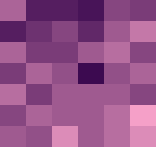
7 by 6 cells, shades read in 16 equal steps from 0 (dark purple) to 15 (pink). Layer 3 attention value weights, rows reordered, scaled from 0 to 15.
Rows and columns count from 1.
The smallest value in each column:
2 2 2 0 6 5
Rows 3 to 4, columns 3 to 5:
5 8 10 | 7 0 7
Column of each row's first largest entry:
1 6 5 2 1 6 3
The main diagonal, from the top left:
9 4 5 0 8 15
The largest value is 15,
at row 6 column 6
